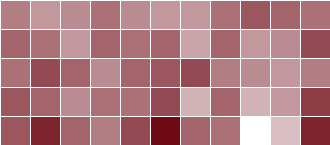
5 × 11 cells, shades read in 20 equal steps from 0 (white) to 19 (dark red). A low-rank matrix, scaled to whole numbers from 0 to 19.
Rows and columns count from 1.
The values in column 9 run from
0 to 13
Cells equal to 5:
1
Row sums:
110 116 122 117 130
